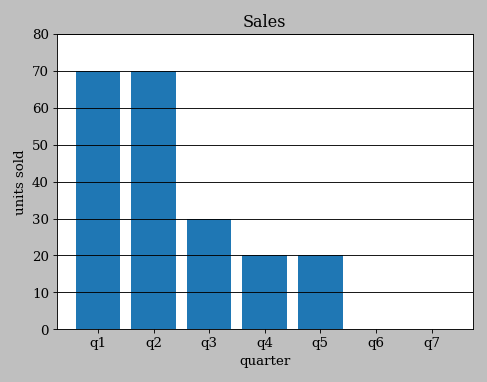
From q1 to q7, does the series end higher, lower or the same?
lower
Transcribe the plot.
Title: Sales
x-axis: quarter, ticks q1 q2 q3 q4 q5 q6 q7
y-axis: units sold, ticks 0 10 20 30 40 50 60 70 80
Values:
70 70 30 20 20 0 0
